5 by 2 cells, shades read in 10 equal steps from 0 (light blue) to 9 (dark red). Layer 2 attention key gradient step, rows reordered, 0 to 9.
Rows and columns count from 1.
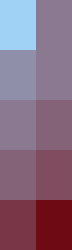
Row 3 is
4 5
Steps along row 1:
up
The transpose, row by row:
0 3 4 5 7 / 4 4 5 6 9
